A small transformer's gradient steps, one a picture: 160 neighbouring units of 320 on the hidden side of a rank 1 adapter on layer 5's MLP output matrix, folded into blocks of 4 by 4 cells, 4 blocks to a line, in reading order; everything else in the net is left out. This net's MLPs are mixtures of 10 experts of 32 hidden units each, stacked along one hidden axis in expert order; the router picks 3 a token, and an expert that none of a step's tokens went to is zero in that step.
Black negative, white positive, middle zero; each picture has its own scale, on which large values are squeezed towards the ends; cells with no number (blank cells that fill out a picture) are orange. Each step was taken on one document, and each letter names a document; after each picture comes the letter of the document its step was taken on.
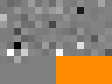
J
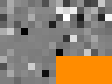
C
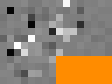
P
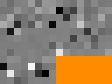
C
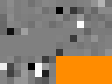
C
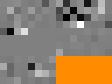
C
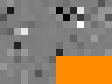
C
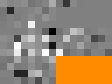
P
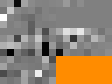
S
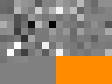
J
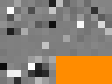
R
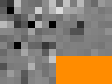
J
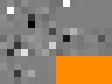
P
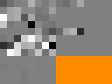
S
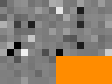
J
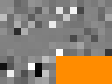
C
